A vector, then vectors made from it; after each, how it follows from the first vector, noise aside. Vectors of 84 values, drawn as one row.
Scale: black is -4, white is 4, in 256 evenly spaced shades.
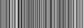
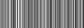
sign-scrambled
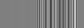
partly zeroed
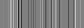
partly zeroed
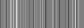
partly zeroed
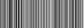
sign-scrambled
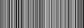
sign-scrambled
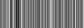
sign-scrambled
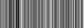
sign-scrambled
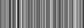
sign-scrambled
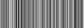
sign-scrambled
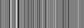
partly zeroed
